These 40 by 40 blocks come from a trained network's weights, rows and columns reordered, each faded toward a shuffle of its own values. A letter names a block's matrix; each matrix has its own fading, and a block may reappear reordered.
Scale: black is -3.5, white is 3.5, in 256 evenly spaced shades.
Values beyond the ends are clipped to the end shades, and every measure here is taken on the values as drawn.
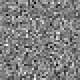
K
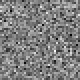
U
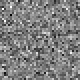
K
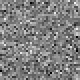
K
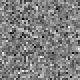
K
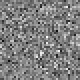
U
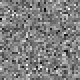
K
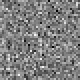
K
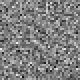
U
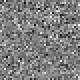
U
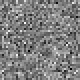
K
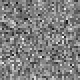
K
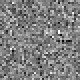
K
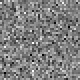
U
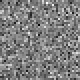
U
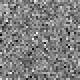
K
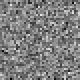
K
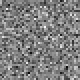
U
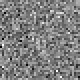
U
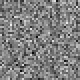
U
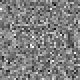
K
